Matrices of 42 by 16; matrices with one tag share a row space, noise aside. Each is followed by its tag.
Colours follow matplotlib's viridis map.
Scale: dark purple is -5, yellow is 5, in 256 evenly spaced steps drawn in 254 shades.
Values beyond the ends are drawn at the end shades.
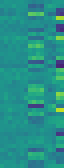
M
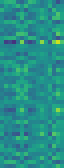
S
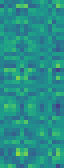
S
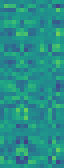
S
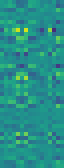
S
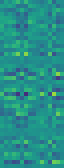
S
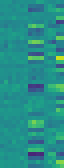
M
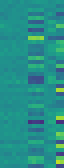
M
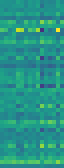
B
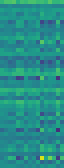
B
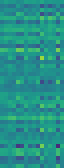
B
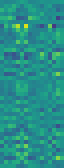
S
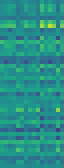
B
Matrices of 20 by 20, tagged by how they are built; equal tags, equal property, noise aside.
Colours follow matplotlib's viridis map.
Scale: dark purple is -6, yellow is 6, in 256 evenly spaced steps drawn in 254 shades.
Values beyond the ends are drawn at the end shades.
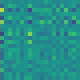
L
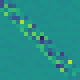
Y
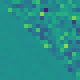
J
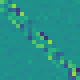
Y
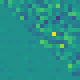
J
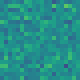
L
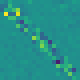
Y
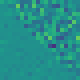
J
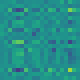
L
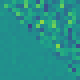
J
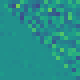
J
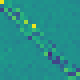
Y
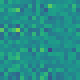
L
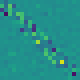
Y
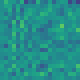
L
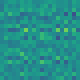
L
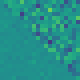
J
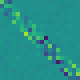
Y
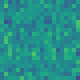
L
